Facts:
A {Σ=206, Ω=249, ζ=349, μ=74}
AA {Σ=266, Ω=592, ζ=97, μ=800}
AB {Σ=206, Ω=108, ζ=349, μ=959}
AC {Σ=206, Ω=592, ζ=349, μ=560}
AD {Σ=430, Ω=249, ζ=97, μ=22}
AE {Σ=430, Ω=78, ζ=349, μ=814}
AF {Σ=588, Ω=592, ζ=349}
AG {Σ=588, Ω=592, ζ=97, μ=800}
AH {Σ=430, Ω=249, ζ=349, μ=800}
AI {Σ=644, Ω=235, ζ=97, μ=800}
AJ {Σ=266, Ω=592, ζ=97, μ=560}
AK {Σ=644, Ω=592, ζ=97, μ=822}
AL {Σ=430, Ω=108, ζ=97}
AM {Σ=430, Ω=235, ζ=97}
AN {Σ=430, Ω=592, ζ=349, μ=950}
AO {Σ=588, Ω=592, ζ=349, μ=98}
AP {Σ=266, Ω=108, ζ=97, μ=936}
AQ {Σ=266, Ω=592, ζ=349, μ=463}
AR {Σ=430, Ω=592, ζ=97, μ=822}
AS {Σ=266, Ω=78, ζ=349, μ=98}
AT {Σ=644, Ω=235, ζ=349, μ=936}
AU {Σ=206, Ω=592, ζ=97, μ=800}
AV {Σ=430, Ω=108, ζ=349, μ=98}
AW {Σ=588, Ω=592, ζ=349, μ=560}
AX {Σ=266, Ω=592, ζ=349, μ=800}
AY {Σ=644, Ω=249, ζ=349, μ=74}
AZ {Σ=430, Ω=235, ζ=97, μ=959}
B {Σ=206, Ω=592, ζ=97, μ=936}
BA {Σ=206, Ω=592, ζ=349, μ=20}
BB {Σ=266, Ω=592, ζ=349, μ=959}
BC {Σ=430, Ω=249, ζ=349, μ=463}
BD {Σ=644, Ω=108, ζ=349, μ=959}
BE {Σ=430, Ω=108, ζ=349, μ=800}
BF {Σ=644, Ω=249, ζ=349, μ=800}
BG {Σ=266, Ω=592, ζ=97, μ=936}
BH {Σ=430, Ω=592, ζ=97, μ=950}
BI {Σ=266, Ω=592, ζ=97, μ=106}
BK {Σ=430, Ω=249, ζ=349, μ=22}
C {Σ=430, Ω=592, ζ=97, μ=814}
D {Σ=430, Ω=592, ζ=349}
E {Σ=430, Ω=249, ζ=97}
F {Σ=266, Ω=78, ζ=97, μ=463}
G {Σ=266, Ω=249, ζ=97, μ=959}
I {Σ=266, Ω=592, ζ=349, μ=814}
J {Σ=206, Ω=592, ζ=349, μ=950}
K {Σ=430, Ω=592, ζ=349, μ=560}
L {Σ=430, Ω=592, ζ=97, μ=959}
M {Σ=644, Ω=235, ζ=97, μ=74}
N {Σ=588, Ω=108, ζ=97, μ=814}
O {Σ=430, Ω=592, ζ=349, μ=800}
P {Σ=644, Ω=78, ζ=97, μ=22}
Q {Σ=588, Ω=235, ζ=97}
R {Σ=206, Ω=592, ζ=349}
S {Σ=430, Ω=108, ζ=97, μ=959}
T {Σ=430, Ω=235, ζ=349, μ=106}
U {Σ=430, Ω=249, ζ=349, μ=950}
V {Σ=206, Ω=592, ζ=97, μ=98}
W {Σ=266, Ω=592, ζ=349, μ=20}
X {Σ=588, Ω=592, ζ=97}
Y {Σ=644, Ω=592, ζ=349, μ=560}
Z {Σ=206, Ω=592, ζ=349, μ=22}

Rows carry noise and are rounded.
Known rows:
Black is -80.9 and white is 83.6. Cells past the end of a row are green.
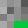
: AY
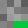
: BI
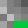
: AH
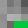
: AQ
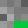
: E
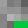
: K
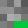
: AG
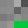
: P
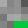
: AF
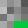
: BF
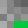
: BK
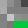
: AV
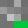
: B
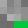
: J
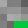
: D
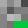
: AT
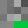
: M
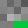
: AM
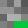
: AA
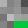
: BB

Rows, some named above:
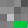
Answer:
S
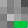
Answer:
AO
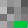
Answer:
BF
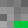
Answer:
AD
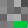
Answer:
AI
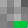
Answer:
Y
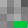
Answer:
Y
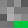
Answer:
BH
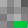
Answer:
Y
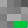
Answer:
T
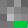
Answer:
L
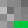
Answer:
A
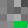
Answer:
M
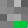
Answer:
AK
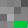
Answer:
AL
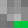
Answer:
BA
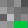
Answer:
G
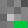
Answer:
AZ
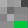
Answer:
BD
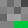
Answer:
Q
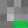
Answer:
L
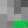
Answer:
AE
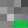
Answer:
AP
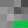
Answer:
F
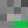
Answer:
Q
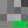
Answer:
AI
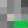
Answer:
AO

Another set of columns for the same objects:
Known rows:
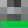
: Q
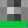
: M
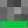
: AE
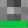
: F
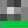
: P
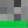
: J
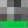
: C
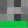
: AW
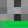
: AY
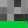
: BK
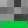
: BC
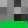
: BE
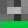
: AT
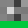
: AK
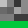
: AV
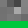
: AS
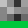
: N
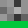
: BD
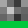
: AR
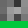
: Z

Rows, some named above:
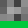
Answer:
Y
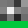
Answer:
BG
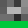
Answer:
AT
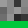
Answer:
AH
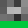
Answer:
AT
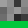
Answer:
AH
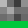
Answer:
BH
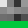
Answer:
AL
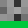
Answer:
A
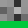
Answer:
AB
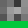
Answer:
Z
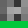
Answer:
BA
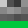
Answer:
AM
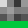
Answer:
E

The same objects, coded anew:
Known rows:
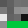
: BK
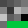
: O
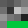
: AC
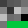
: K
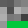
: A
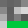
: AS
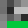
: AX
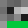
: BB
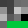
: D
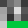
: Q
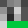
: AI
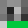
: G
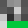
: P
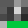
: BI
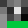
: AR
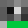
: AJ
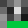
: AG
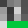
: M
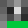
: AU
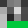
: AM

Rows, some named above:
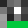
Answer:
AL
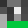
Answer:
N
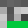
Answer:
AT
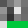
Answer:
F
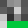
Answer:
P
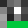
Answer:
AL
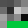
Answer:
Y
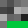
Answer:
Z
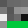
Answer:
BK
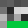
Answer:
BD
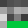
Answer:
T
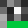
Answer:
S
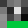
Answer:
AR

